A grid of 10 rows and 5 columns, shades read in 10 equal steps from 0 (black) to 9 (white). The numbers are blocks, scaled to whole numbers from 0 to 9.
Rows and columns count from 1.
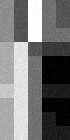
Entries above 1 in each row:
5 5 5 5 3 3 3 3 3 3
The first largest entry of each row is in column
3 3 3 2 2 2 2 2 2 2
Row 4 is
6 8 3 2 2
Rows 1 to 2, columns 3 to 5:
9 4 3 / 9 4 3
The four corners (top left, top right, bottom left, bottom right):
5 3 6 1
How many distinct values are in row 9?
5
